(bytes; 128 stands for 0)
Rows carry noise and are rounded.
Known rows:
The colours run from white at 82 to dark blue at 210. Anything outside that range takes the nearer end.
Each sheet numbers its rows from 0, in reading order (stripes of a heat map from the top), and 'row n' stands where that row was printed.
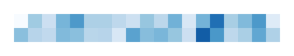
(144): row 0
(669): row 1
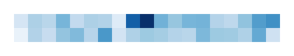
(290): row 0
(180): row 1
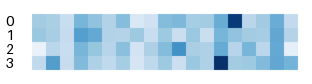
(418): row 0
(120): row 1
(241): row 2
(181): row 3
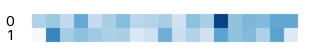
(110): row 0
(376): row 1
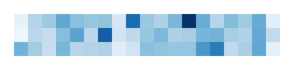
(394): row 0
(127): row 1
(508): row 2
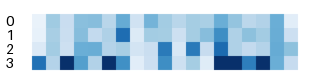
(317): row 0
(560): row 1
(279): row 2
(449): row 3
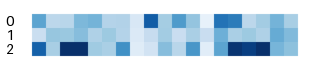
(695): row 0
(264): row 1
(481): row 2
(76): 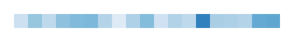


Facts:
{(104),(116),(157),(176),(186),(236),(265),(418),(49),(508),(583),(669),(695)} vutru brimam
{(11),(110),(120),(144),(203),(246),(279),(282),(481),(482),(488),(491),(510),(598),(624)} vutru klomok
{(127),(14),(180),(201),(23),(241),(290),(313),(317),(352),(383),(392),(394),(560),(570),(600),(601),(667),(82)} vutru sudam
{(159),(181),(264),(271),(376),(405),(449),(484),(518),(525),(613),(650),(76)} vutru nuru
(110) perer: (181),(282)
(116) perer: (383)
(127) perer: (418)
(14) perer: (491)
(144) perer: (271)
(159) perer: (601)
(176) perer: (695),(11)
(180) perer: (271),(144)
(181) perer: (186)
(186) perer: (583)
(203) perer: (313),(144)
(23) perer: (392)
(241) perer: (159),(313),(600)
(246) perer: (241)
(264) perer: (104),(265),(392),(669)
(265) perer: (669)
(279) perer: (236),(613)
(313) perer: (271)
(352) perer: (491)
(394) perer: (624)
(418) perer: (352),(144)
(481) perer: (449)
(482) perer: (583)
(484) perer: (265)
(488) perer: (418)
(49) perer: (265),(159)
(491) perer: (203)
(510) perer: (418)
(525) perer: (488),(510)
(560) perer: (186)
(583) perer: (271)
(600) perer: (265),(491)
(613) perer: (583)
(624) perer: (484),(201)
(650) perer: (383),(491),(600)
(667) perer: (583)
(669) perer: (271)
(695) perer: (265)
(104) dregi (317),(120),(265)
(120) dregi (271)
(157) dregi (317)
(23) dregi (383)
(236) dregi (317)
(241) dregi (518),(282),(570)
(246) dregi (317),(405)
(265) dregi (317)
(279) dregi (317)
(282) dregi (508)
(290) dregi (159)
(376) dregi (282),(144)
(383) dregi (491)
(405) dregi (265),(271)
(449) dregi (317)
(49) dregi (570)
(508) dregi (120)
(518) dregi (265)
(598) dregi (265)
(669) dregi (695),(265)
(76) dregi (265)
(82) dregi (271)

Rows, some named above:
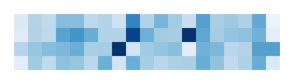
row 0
(392)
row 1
(201)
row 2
(491)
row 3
(317)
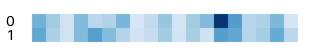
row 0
(186)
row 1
(271)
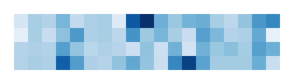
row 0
(290)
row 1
(601)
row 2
(246)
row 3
(624)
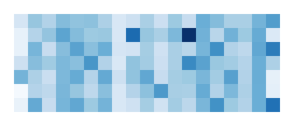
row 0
(650)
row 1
(394)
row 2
(525)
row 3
(484)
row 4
(82)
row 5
(241)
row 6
(525)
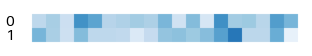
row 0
(598)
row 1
(508)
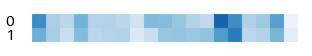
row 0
(104)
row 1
(508)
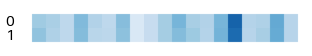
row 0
(116)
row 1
(116)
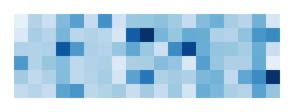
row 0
(352)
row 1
(290)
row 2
(624)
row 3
(176)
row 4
(159)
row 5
(203)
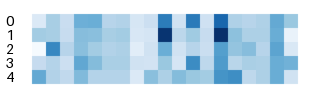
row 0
(279)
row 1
(236)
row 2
(376)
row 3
(482)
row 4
(265)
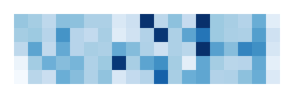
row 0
(236)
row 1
(49)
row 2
(282)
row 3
(383)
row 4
(570)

